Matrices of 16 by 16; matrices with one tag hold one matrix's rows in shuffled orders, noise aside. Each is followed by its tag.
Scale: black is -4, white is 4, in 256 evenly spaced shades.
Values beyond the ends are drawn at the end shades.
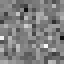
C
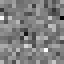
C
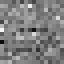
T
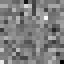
C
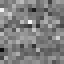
T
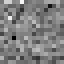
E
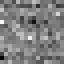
T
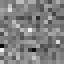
T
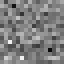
E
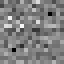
E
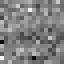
T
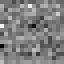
T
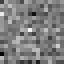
T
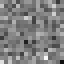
C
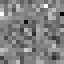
C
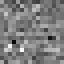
E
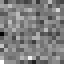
T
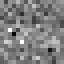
E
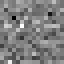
E
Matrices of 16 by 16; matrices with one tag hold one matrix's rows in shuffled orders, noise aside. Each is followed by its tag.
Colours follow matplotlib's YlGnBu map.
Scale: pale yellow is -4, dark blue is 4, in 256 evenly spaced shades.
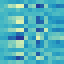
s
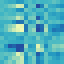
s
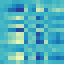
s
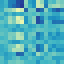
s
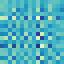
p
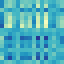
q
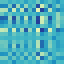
p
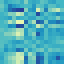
s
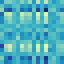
q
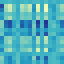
q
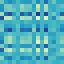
q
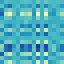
q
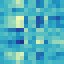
s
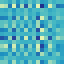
p
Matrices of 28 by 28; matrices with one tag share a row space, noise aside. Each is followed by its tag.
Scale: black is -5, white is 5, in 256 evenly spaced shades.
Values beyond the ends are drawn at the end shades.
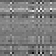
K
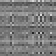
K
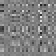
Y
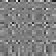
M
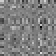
Y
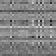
K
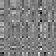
Y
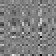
Y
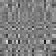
M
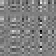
Y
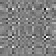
M
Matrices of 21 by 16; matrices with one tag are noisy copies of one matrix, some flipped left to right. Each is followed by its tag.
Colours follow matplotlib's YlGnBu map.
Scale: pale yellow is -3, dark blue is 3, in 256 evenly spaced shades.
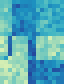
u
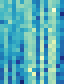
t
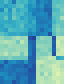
u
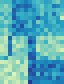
u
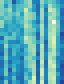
t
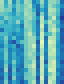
t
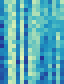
t
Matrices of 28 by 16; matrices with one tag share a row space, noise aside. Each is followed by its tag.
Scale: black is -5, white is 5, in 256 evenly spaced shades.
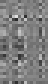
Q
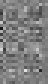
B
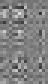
Q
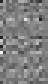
B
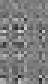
Q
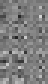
Q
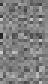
B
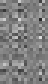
Q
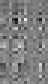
Q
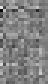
B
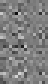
Q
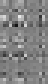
Q
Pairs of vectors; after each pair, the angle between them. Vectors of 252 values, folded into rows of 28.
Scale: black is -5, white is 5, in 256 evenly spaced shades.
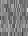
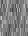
partly opposed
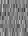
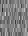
nearly opposite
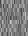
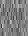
partly aligned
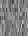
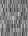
partly aligned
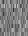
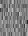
orthogonal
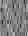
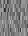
partly opposed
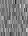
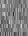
orthogonal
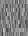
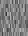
nearly parallel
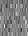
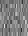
nearly parallel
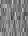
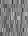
nearly opposite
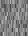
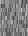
partly aligned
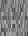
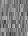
nearly opposite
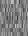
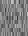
nearly parallel
